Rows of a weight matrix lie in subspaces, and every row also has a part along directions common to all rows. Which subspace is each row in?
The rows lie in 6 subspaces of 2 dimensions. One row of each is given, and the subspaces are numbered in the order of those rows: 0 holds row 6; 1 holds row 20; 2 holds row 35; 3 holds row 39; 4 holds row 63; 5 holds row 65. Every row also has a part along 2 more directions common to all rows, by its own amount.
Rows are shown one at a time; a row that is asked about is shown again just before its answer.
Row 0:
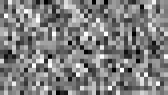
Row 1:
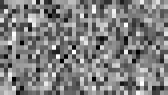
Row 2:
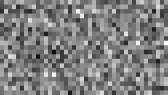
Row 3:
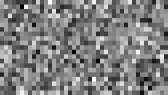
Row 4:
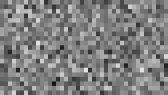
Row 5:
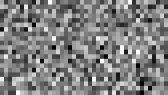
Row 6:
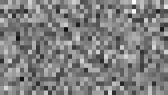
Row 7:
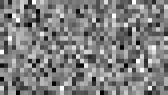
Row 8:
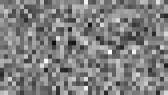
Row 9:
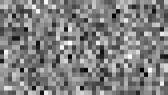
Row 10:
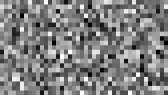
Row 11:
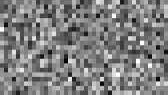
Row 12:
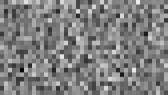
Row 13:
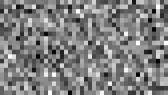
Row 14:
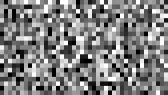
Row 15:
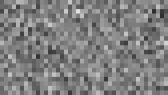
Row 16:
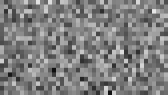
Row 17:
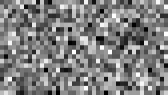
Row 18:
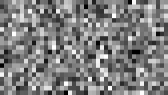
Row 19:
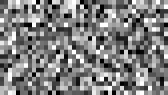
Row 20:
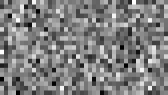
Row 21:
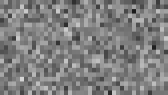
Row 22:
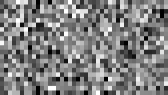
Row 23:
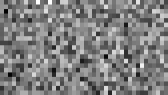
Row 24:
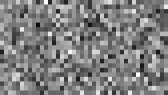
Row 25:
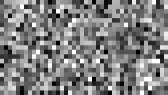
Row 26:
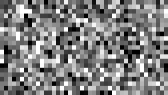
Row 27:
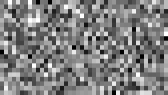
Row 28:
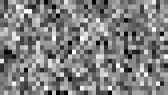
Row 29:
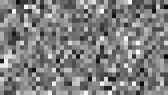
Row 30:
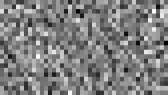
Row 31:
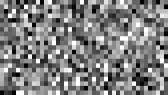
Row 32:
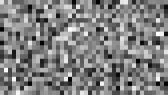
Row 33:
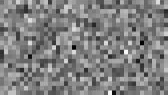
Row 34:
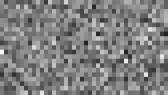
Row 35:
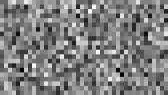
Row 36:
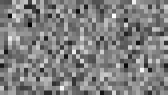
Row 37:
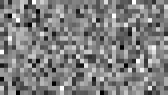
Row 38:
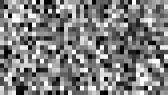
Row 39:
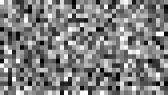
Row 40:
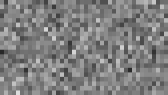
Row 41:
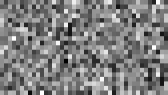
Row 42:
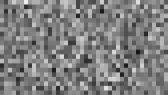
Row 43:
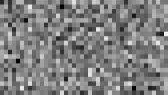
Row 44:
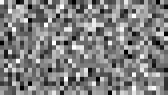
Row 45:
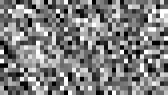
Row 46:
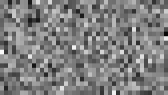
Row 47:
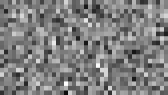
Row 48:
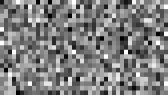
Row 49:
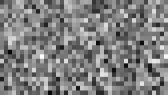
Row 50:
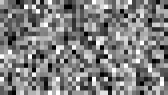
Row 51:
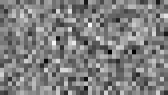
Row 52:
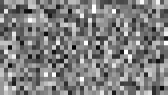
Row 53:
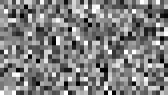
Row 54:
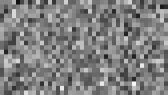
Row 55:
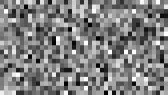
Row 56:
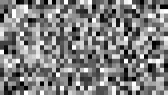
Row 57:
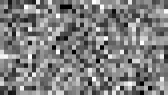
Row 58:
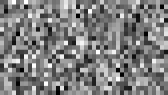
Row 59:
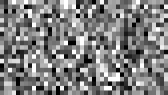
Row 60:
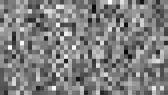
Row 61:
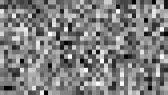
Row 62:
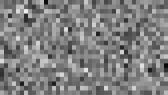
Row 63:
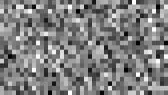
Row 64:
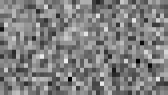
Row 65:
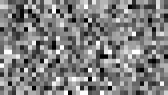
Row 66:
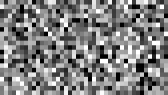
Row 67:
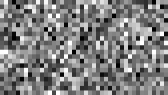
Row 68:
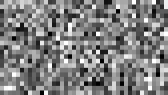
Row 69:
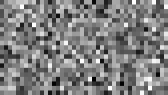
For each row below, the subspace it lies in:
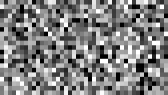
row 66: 1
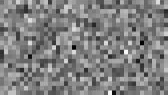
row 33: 3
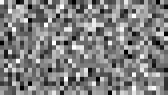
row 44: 3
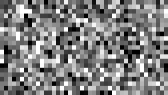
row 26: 3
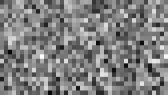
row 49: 3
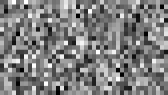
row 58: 2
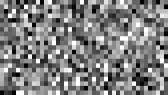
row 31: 5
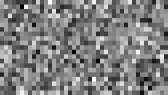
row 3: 0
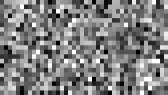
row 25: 0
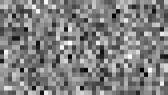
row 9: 0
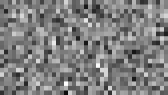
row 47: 5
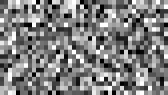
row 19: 0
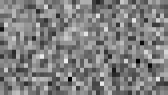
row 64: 3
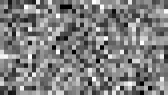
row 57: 3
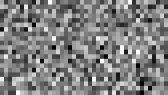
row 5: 1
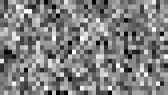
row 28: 1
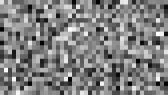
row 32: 3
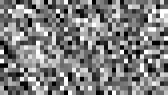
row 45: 4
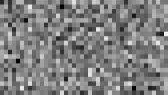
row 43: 3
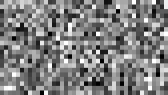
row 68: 0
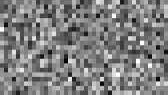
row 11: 3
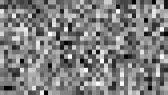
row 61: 0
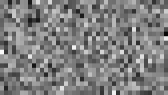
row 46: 1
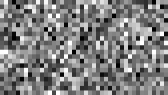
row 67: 1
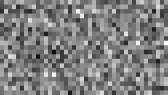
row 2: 4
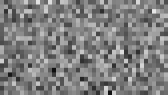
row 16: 2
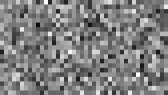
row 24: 4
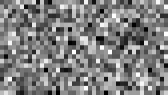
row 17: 5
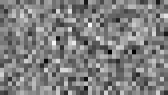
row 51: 5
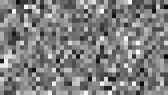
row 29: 2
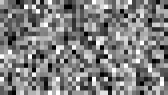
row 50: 3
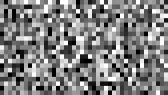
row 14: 2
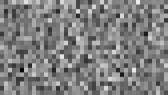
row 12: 2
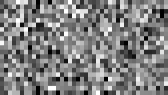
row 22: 4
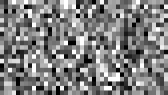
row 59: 2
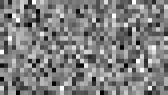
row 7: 1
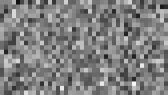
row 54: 2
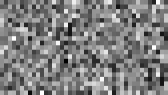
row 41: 0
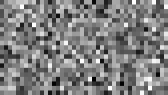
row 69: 0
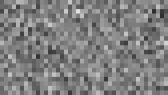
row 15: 4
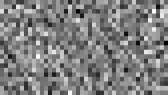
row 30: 4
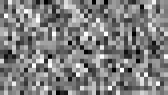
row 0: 1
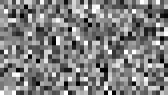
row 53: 5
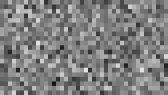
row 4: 5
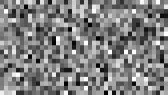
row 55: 5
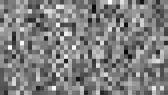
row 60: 4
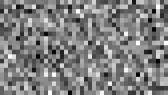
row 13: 4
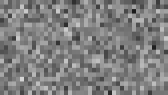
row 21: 0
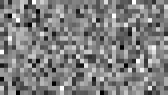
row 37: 1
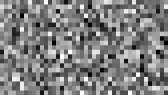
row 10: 4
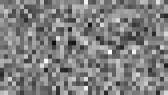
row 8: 5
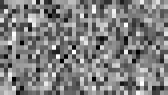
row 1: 4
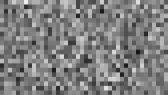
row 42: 2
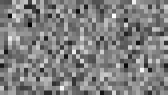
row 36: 1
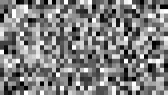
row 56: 2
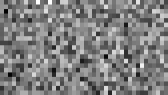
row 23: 2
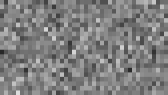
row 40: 1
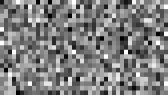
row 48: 3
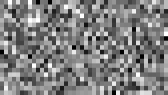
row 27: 1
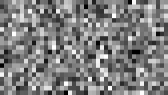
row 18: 5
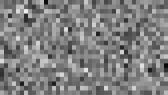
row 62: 5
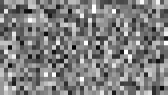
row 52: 4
